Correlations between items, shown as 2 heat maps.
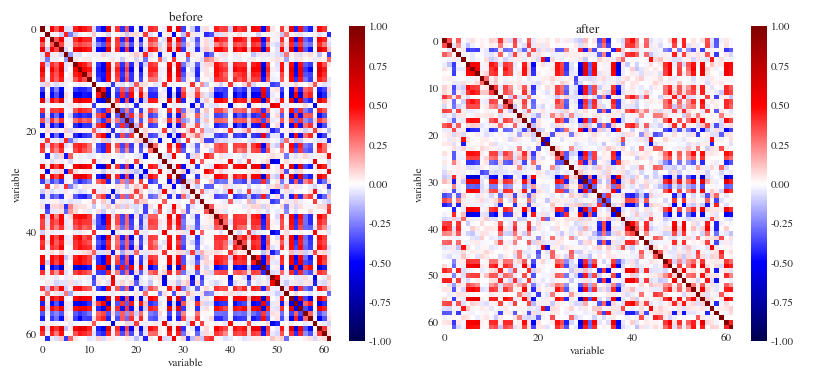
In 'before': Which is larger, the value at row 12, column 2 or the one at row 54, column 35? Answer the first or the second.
the second
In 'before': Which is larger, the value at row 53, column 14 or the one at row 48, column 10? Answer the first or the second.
the first
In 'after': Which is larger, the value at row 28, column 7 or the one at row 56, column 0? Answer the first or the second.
the second
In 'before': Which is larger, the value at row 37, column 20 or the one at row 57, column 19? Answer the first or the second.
the second
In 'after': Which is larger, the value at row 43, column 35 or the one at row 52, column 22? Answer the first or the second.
the second
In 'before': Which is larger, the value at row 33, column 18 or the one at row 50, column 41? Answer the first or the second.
the second
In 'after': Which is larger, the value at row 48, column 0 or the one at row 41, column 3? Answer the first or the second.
the second
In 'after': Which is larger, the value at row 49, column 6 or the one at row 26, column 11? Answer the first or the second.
the first
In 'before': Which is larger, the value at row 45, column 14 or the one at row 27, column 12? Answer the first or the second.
the first
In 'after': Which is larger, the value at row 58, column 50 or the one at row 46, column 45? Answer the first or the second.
the second
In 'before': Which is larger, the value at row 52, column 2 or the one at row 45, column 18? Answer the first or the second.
the second
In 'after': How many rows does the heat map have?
62
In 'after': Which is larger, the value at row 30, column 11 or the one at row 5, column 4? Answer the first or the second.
the first
